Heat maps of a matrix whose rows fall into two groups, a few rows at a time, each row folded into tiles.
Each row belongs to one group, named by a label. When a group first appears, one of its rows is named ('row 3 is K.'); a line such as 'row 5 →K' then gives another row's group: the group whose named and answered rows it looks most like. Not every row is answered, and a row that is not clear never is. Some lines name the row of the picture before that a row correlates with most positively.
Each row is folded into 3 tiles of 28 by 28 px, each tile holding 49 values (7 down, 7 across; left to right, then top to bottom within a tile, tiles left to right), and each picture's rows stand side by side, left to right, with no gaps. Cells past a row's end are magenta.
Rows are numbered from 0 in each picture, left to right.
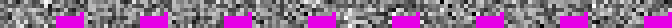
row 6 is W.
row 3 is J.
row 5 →J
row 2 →J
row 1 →J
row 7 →J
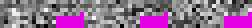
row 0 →W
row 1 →W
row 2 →J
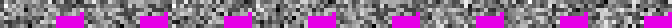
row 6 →W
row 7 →W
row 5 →W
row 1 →W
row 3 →J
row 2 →J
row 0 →J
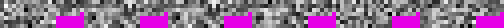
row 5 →W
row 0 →J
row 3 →W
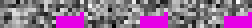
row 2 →J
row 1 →J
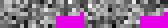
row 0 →J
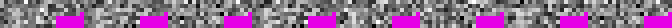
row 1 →W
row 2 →J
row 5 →J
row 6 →W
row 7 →J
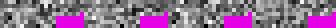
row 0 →W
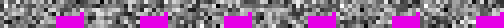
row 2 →J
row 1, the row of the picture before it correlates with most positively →0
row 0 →J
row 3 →W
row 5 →J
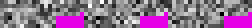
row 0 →W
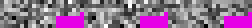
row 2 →W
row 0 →J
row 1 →W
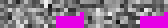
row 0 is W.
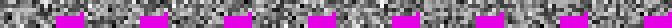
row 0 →W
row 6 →W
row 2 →J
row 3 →J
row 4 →W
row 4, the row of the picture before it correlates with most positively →0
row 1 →J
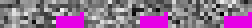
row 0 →W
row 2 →J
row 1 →W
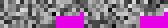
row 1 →J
